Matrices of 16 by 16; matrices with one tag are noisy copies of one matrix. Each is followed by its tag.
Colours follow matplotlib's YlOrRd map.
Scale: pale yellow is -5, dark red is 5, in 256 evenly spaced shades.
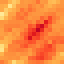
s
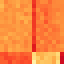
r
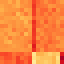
r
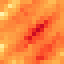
s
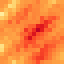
s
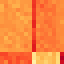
r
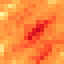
s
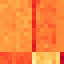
r
